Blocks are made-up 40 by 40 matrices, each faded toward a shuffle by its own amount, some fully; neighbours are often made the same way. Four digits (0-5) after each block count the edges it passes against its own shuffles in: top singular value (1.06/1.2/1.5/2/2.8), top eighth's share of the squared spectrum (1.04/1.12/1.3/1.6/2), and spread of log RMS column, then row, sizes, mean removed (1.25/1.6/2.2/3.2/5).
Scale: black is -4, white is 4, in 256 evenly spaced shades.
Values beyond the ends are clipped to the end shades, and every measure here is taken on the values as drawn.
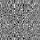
4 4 2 1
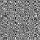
4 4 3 2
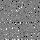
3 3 0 1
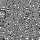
3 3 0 1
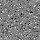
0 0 0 0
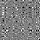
4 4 2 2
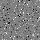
0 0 0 0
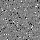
0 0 0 0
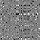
4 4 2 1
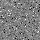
0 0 0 0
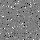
2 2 0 0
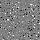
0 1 0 0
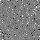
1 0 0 0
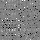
3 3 1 1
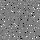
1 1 0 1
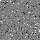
1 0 0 0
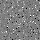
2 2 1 0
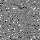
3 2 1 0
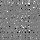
3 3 1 1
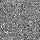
1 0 0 0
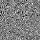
3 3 1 1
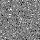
0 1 0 0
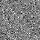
2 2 0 0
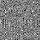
3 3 1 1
